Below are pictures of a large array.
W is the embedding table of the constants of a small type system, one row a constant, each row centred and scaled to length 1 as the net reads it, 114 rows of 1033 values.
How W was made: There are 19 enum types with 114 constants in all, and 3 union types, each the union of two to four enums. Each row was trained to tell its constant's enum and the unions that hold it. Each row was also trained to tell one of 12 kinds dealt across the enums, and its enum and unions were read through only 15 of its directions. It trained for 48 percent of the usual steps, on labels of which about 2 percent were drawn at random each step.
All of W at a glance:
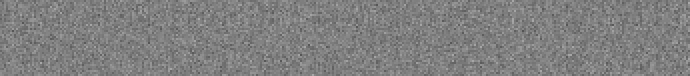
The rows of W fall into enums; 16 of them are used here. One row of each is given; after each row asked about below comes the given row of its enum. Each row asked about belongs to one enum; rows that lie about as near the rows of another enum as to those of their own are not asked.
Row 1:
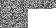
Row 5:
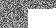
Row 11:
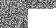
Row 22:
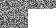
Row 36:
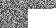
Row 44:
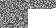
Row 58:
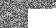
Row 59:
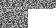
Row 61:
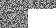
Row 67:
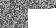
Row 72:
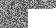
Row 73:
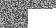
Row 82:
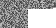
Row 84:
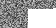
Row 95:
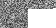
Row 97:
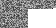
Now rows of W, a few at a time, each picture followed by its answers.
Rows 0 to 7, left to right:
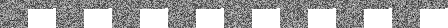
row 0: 44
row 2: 82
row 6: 58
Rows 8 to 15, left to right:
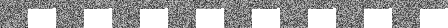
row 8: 67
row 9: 73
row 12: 67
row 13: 22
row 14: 36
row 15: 22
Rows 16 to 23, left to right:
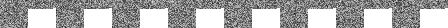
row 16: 84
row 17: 44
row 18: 73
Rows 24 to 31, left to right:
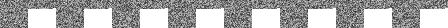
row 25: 36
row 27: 97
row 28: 1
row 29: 97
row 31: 97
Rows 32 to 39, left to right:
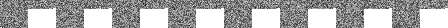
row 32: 72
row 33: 58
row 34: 36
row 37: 11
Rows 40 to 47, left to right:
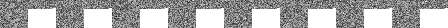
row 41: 1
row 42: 5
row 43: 22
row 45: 84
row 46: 82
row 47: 72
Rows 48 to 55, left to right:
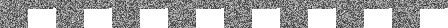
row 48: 67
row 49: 82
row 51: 44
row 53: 59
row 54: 73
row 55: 59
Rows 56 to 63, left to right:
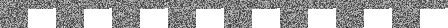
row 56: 72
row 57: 59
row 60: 44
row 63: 11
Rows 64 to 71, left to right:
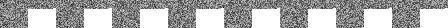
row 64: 44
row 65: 36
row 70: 82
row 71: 73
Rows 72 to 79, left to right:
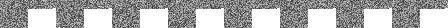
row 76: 84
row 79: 58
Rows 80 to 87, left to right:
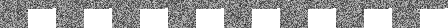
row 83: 36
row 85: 11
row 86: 36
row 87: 97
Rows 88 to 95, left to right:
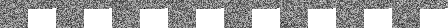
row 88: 84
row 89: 22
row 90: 5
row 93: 58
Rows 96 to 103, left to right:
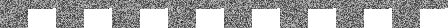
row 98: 11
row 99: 73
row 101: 84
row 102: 22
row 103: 72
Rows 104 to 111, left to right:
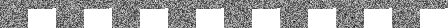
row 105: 11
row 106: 44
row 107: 22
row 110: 84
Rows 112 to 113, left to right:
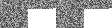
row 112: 5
